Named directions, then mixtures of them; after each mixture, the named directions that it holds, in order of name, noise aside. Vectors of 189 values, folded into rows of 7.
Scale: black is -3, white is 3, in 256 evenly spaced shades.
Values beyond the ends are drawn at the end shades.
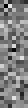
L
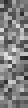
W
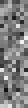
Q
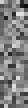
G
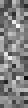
G, W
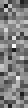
G, L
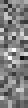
L, W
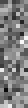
Q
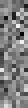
G, Q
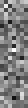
L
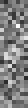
Q, W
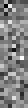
L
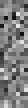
G, Q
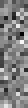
G, Q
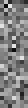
L
